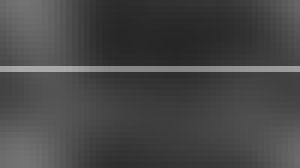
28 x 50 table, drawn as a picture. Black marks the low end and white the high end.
Odd lines: row 12. Ninth with the lowest average: top middle. Average level on the scale: 30%. Histogram: skewed, a long tail of high values.
